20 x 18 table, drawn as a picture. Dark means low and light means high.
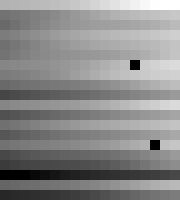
There is an overall slope up to the top right. Values change most from cell to cell in the bottom right. The ninth with the lowest average is the bottom left. Streaks run across, left to right. The top right is the ninth with the highest average. There are two isolated cells, each far lower than the cells round it.
